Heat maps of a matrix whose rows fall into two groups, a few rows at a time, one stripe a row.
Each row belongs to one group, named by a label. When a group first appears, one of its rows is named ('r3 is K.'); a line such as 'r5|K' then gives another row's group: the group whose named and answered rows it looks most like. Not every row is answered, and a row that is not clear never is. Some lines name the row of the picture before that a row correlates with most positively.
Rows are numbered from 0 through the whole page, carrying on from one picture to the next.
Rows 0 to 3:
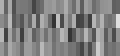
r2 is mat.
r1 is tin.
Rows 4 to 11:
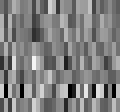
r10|mat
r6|mat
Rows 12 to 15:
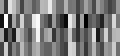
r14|tin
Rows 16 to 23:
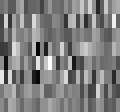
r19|mat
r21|mat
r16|tin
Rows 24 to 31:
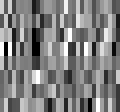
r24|mat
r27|mat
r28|mat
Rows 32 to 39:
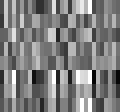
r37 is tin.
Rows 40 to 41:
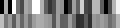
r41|tin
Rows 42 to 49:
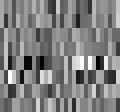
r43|tin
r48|tin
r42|tin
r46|tin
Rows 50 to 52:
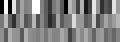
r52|mat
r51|tin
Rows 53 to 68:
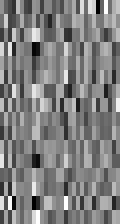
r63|mat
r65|mat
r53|tin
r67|mat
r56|mat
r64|mat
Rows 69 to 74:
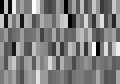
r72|tin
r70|mat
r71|tin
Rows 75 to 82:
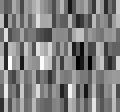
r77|tin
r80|tin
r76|tin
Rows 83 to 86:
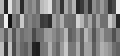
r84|tin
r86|mat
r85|mat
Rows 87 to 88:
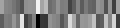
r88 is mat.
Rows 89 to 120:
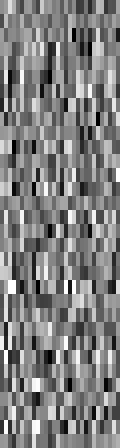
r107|mat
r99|mat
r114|tin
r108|mat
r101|tin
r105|tin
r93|tin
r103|mat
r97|tin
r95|tin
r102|mat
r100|tin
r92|tin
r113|mat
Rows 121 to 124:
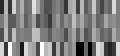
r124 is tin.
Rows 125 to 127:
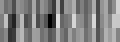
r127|tin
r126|tin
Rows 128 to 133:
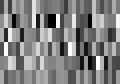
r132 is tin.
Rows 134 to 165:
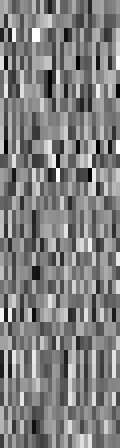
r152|tin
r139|tin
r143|mat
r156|mat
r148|mat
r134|tin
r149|mat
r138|tin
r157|tin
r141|tin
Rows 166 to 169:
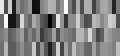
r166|mat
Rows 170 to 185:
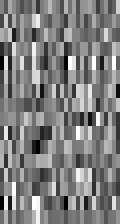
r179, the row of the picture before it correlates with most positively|168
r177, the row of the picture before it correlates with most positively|168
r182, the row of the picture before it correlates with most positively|168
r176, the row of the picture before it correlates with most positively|168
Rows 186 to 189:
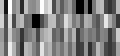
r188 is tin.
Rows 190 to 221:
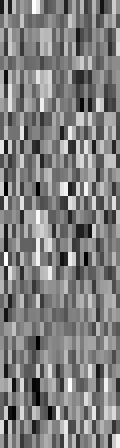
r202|tin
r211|tin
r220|mat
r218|mat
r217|mat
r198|tin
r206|tin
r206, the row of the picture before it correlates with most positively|186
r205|mat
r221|tin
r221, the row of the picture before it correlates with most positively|188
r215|mat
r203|mat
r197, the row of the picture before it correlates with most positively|189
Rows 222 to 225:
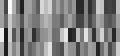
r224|mat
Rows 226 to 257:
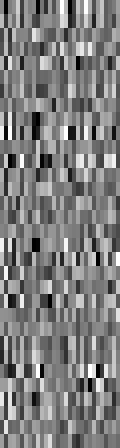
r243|mat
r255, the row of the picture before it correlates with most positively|222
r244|tin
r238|mat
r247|tin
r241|tin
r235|mat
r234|mat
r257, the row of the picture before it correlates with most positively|223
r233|tin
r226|mat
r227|mat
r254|mat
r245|tin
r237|tin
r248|tin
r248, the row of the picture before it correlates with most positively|225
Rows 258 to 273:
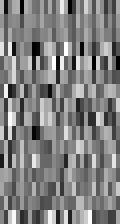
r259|mat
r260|mat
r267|mat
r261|mat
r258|mat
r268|tin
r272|tin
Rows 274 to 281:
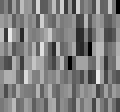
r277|tin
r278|mat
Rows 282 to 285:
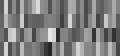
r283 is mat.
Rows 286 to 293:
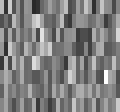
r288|tin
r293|tin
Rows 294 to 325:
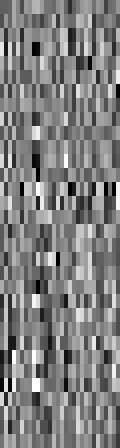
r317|tin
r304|mat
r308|tin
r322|mat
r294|mat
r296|mat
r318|tin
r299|tin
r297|mat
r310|tin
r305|mat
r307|mat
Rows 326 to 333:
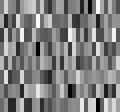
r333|tin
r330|tin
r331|tin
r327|tin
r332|mat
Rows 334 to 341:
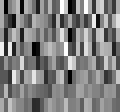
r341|mat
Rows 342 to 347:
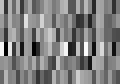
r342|mat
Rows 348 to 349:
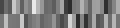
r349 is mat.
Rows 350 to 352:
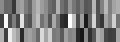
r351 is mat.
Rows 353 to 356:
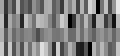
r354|mat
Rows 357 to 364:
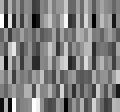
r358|mat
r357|mat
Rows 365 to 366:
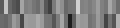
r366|mat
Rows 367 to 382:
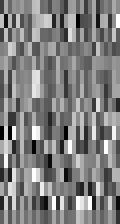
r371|tin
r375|tin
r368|tin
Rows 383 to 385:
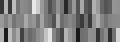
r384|tin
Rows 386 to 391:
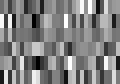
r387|mat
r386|tin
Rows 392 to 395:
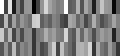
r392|mat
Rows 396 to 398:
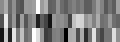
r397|tin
